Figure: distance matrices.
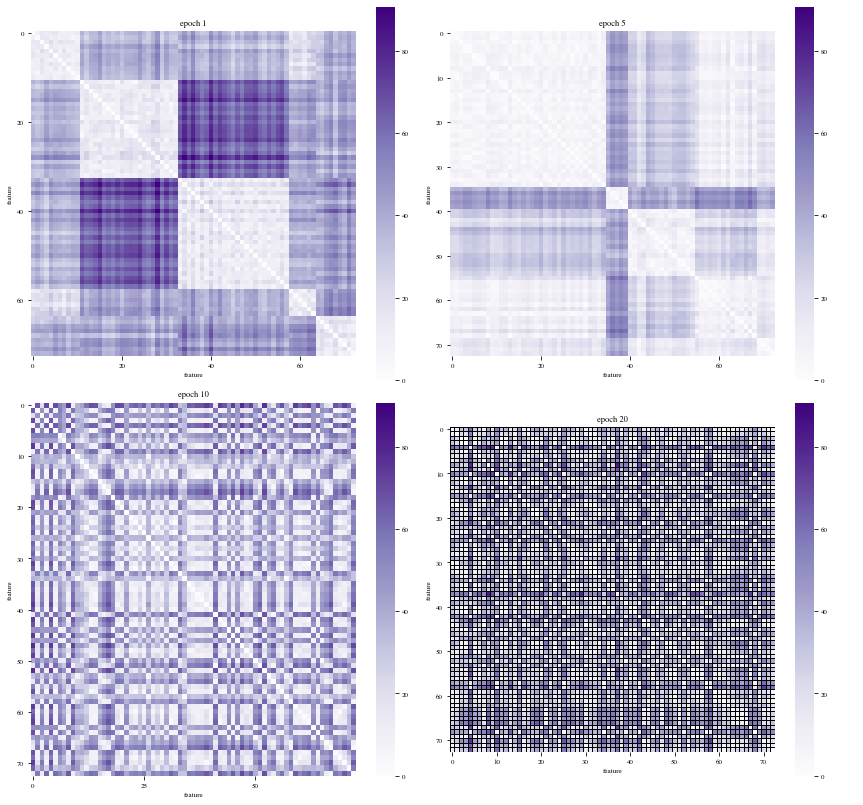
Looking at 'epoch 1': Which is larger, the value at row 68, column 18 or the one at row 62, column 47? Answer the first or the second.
the second
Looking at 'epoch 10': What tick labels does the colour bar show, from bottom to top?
0, 20, 40, 60, 80
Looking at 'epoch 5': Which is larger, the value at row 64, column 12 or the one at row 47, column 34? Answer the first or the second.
the second
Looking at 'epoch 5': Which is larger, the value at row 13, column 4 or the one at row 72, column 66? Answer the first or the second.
the second
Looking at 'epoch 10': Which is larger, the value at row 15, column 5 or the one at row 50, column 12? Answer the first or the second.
the first
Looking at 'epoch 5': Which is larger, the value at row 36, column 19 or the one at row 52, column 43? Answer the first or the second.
the first
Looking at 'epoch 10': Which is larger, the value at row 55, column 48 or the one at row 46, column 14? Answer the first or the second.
the second
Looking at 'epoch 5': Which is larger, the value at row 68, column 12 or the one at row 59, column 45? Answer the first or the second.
the second
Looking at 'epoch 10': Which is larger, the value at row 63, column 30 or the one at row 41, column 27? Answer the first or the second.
the second
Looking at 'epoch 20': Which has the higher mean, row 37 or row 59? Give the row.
37
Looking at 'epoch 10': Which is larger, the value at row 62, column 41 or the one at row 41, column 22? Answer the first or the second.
the first
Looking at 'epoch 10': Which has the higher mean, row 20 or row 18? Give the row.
18
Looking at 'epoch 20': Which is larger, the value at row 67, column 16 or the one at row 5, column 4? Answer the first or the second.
the second
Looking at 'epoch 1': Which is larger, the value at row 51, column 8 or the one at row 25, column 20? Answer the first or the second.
the first
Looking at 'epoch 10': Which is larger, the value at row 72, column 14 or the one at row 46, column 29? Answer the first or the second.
the first
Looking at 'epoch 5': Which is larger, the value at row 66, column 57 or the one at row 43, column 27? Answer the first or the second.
the second
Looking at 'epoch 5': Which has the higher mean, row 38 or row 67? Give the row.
38
